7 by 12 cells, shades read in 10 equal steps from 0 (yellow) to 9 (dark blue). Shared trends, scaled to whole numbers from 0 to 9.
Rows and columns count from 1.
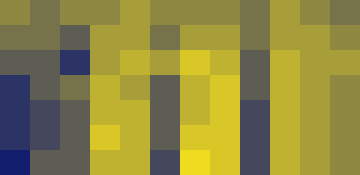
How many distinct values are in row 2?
4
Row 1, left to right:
4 5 4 4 3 4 4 4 5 3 4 5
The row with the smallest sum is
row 3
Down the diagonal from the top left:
4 5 8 2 2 6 0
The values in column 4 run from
1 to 4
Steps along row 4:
down down down up up down down up down up up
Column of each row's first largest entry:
2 3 3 1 1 1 1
